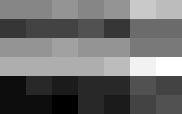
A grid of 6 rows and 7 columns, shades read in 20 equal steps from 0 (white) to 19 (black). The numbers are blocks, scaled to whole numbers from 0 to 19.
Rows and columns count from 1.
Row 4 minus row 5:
-12 -10 -11 -10 -11 -12 -14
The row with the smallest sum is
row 4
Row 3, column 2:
8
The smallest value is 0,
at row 4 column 7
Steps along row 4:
same same same down down down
